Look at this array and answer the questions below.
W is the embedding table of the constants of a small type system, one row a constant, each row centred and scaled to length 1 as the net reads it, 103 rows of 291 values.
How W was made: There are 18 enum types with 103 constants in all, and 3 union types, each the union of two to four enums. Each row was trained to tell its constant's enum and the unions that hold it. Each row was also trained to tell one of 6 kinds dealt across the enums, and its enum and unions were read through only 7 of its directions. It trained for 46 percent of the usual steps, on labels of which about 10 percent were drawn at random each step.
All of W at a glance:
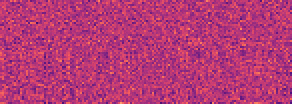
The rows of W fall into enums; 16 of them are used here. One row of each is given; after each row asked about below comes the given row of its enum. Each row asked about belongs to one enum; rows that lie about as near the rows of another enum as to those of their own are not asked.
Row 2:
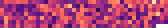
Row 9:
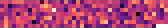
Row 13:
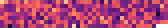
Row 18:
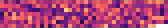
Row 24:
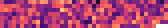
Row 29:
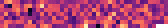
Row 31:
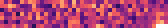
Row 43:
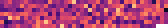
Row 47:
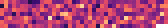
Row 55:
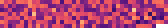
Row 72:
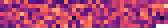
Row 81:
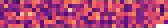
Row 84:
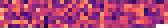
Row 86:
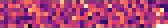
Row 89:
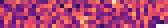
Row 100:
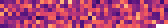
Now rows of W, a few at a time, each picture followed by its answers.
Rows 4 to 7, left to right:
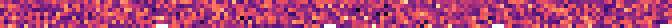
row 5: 9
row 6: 55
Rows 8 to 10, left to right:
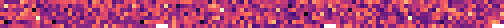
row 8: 43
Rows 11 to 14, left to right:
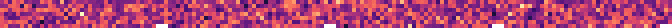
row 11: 84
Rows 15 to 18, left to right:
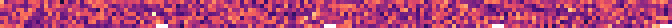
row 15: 9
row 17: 24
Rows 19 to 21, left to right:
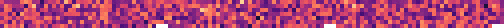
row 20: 100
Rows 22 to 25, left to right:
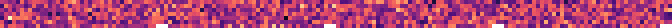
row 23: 43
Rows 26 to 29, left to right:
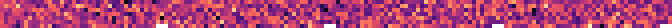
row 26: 47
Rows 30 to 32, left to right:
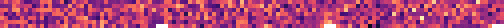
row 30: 84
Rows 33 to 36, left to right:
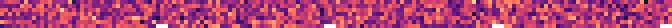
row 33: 100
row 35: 9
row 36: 47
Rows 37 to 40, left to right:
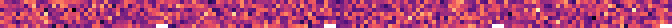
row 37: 43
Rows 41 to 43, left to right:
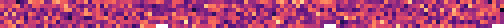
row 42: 2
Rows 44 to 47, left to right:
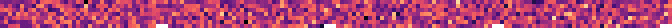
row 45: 100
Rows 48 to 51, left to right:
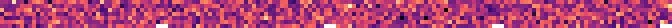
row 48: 13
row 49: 13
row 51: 55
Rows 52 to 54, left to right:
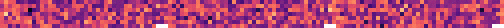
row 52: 47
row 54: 84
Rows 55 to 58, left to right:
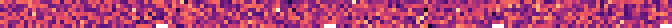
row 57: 100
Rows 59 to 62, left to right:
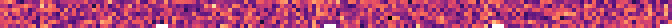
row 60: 2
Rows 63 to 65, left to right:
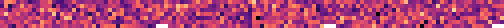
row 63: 72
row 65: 55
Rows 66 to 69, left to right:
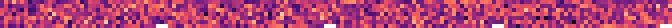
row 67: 72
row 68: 2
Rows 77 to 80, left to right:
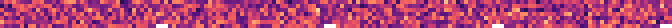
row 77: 13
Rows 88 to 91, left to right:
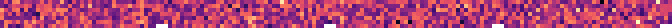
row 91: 2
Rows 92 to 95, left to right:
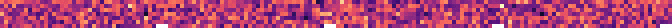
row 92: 55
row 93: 55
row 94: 47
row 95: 2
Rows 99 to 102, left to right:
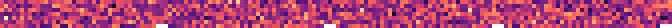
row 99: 9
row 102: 72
